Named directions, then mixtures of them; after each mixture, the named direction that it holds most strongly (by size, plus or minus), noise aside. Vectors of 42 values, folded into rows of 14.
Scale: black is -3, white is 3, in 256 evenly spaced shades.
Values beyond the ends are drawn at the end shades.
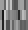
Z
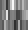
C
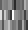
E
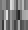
C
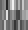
C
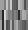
Z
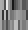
C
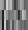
Z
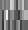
C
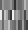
E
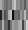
E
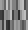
Z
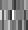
E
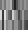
E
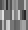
Z
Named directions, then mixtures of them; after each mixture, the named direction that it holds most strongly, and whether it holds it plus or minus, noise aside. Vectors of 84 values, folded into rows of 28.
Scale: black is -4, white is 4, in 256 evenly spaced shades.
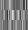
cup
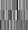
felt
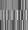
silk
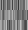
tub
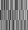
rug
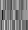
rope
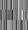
tub, minus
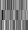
rope, plus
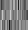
rope, minus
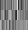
felt, minus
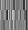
cup, plus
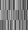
rug, minus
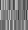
rug, minus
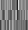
felt, plus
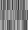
tub, plus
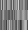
tub, minus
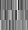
felt, minus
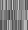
tub, minus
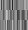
tub, plus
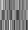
rope, plus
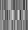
cup, plus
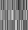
tub, plus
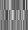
cup, plus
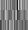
felt, plus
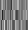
rope, plus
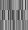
cup, minus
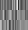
felt, minus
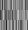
tub, minus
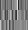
felt, minus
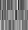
felt, minus
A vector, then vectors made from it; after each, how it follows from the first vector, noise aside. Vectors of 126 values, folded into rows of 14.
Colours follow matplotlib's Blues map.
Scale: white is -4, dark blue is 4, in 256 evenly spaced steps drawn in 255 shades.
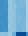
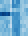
wrapped around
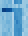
wrapped around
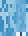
sign-scrambled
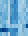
wrapped around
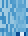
sign-scrambled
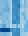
wrapped around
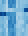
wrapped around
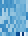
sign-scrambled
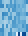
sign-scrambled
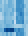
wrapped around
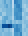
wrapped around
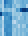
wrapped around
